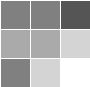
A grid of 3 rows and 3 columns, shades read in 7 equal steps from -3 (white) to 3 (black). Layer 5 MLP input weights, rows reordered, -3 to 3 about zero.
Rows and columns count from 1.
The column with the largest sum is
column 1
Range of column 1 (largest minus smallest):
1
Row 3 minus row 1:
0 -2 -4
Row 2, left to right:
-1 -1 -2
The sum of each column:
-1 -3 -4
